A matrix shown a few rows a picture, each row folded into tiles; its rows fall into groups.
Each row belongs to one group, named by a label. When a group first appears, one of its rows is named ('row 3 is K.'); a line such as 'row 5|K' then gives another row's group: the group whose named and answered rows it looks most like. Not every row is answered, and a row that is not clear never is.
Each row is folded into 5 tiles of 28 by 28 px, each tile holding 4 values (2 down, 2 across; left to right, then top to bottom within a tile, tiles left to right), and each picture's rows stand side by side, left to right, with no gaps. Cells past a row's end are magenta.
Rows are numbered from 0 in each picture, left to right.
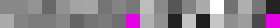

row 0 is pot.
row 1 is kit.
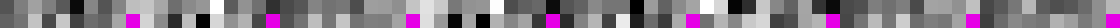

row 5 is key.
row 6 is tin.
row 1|kit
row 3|kit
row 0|tin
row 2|tin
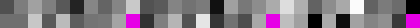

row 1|tin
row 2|kit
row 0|tin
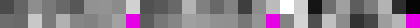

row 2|key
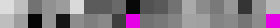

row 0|kit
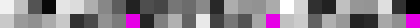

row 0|key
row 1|tin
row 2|key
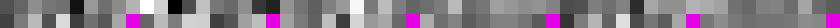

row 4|tin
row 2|kit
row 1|key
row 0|tin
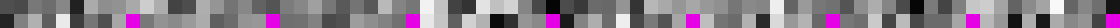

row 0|tin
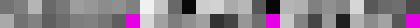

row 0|pot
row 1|key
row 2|kit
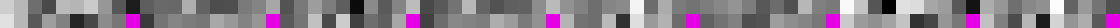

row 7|kit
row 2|tin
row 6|key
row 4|kit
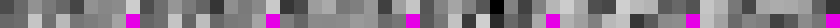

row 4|key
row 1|tin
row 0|tin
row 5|key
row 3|tin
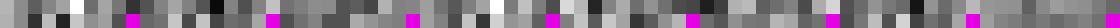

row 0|kit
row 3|kit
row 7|pot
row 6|tin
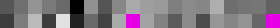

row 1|kit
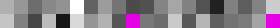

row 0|kit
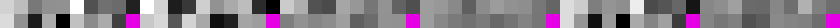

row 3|pot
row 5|pot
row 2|key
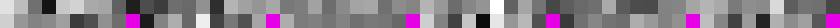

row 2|pot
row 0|key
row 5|kit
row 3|kit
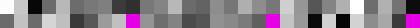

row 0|key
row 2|kit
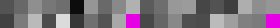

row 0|tin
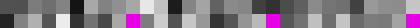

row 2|tin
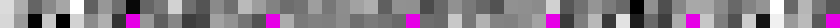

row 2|pot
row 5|kit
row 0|kit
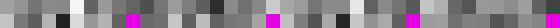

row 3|key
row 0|kit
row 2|kit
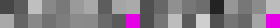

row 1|tin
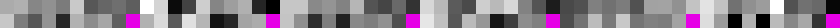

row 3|key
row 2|kit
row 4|tin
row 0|kit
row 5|kit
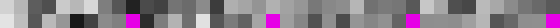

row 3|key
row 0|key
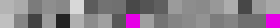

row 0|kit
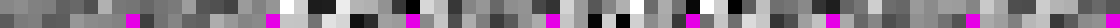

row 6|pot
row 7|key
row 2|key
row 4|kit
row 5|key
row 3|key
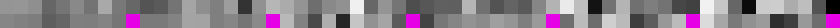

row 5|key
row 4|key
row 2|kit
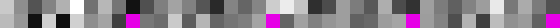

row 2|key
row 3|kit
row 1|tin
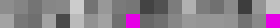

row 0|kit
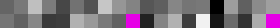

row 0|pot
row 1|tin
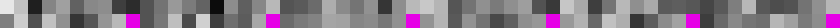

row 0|key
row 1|tin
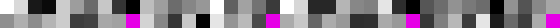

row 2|key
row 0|key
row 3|tin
